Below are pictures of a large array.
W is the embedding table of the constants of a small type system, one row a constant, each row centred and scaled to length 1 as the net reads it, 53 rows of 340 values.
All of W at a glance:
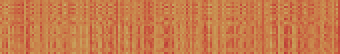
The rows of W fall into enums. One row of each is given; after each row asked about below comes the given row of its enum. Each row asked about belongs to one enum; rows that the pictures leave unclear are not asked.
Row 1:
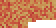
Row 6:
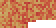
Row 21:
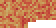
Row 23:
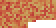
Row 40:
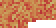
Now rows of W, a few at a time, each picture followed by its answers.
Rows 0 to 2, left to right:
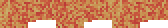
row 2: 6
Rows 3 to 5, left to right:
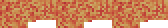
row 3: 23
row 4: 23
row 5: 23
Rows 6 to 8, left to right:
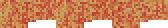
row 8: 23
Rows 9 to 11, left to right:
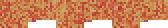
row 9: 1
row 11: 23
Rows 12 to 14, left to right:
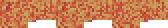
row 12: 23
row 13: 23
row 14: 1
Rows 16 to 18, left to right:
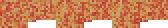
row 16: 23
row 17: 6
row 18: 6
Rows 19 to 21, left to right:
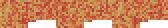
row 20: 23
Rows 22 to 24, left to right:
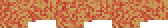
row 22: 1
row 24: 1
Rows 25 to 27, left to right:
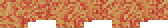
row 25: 21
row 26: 40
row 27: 40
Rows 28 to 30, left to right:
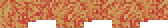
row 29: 40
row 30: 40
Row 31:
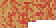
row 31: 6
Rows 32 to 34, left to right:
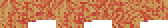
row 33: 6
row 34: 1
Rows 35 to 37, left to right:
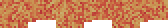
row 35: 40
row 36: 6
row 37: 1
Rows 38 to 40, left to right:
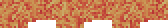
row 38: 40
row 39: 21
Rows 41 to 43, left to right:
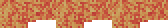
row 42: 6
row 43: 6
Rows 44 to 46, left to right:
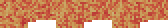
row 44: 21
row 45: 6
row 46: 6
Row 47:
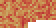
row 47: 21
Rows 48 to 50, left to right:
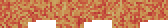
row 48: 1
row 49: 21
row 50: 6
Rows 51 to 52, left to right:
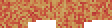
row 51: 1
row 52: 6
